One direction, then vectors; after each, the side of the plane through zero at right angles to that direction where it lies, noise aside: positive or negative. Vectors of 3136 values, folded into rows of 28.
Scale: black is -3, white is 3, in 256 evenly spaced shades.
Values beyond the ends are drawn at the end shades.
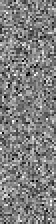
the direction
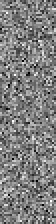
positive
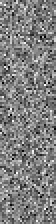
positive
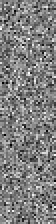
negative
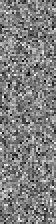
positive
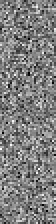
positive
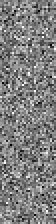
negative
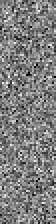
positive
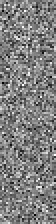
negative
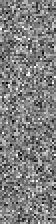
negative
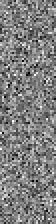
positive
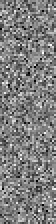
positive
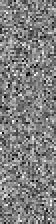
positive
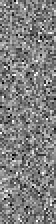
positive
